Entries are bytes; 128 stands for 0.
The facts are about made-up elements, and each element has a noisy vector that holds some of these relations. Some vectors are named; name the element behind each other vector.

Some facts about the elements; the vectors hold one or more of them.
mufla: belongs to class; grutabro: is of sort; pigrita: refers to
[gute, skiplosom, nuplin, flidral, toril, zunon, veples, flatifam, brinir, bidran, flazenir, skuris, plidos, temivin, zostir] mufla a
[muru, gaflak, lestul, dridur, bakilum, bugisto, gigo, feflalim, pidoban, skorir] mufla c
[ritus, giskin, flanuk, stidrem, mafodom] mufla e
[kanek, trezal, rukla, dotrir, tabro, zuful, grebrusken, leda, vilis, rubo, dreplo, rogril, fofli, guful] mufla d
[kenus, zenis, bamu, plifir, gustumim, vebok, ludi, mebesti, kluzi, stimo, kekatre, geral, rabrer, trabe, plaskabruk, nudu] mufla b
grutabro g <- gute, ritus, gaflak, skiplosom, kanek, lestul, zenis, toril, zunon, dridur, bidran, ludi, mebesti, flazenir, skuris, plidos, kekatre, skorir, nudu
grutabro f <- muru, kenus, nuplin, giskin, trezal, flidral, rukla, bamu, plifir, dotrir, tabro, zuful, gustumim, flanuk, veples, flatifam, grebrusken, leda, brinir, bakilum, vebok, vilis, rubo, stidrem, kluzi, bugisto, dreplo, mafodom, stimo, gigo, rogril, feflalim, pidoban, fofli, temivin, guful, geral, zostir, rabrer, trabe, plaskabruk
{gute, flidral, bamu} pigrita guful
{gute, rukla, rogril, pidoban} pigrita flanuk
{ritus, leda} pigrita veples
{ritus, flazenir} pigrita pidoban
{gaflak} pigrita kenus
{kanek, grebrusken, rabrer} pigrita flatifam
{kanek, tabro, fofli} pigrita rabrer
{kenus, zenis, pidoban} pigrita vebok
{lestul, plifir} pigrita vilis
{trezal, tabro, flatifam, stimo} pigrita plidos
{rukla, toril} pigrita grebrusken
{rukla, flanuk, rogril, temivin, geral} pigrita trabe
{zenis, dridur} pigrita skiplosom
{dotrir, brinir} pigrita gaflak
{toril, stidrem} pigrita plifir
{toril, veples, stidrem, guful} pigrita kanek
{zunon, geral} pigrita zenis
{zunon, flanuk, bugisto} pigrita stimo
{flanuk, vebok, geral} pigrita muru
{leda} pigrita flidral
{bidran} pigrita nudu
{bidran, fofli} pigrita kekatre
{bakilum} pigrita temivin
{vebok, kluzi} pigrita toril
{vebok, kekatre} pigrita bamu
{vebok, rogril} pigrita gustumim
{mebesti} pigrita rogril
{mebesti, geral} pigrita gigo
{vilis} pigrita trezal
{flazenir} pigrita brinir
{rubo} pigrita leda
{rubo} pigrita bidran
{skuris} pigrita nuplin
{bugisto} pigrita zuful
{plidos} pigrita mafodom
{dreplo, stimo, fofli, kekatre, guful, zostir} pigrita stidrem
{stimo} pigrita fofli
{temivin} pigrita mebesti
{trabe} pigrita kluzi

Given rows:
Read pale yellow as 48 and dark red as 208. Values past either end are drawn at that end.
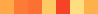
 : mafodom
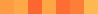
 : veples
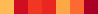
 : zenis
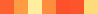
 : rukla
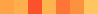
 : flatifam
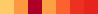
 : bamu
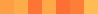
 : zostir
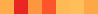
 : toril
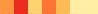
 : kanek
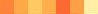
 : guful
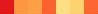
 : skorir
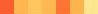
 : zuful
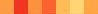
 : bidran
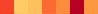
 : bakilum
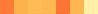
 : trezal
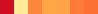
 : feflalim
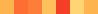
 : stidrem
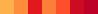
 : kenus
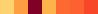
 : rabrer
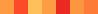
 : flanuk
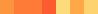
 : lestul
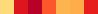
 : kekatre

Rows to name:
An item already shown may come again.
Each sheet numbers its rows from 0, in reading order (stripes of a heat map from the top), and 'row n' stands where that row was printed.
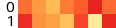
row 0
temivin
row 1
giskin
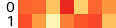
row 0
gaflak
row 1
rogril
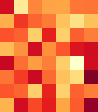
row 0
feflalim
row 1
plidos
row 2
dridur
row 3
trabe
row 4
skuris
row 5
ludi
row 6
dridur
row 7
mebesti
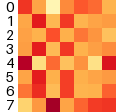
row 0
dotrir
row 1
gute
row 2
flatifam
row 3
zunon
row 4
nuplin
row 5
gute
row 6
skiplosom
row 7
stimo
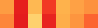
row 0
zunon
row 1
flazenir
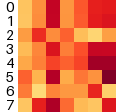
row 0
kluzi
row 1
kluzi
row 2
bidran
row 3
vebok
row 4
geral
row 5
plaskabruk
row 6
bugisto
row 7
nudu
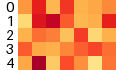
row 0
zunon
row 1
kekatre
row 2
stidrem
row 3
brinir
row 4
ritus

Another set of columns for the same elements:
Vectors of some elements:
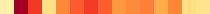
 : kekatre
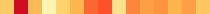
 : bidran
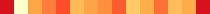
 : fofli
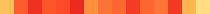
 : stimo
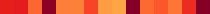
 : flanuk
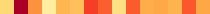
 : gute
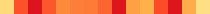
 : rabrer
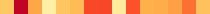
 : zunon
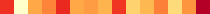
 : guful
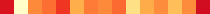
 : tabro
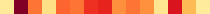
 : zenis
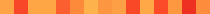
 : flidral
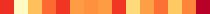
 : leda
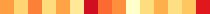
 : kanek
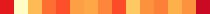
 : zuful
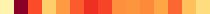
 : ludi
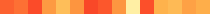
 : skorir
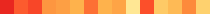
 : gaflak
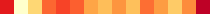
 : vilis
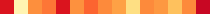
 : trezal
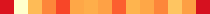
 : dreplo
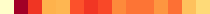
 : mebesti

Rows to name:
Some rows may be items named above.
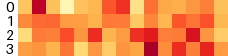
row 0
skiplosom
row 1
flatifam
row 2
kluzi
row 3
temivin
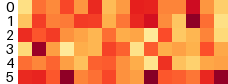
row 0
kluzi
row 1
vebok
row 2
gaflak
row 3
gute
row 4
lestul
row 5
flanuk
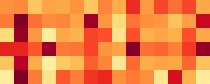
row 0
nuplin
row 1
ritus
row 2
gute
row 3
flanuk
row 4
flazenir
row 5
zenis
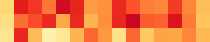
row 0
bamu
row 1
trabe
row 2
toril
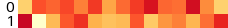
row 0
geral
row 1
dotrir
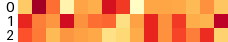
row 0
plidos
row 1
stidrem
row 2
brinir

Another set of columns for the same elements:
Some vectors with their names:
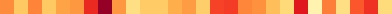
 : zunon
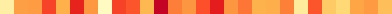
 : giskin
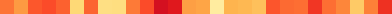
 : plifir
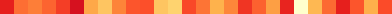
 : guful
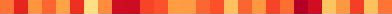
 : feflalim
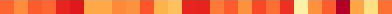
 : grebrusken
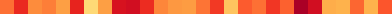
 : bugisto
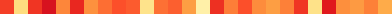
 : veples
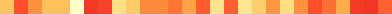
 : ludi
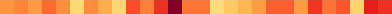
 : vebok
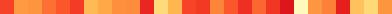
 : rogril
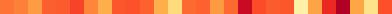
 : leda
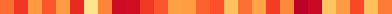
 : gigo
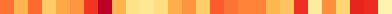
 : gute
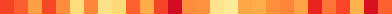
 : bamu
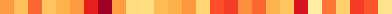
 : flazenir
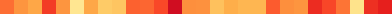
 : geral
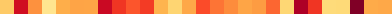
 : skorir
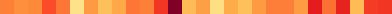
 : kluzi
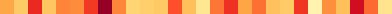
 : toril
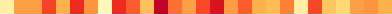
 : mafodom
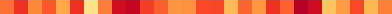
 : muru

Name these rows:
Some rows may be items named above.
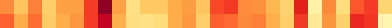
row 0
zunon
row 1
gute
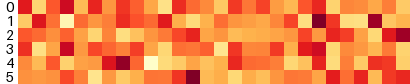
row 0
nuplin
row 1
lestul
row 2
stimo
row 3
brinir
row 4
plidos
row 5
kluzi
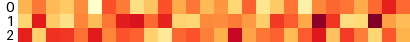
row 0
mebesti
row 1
gaflak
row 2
flatifam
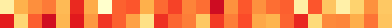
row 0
flanuk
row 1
nuplin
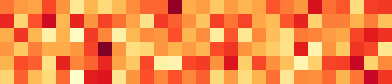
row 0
trabe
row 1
nuplin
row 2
kekatre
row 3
skiplosom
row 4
kanek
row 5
zenis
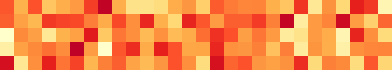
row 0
gute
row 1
dotrir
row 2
ritus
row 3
stidrem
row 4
temivin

